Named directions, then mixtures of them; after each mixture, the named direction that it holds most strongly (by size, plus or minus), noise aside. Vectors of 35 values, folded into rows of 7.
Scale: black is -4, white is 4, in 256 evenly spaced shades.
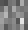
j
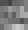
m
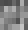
j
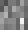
j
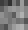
m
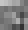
m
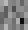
j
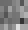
m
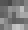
m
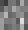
j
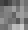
m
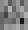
j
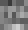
m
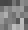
j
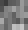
m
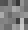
j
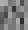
j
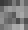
m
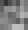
m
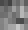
m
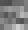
m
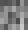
j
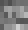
m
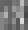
j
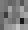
m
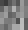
j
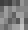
j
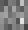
j
